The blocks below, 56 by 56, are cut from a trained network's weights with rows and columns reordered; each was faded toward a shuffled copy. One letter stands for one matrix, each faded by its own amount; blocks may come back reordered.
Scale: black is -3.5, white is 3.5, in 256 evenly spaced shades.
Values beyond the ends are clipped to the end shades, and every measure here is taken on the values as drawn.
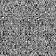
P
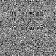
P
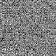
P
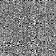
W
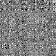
W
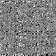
W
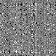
W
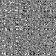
W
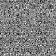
P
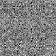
P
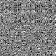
P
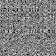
P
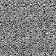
P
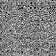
P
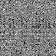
P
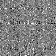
W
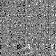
W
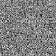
P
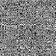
P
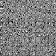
P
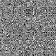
P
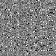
W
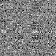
P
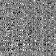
W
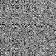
P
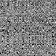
P
